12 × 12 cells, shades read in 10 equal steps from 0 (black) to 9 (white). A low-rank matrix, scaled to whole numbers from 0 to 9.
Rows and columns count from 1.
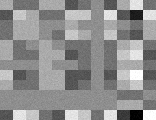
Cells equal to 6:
31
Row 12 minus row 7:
-2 3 2 -2 -2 3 3 -1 4 -4 -6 5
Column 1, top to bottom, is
6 3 4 4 6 6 5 7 6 5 5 3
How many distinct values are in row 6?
6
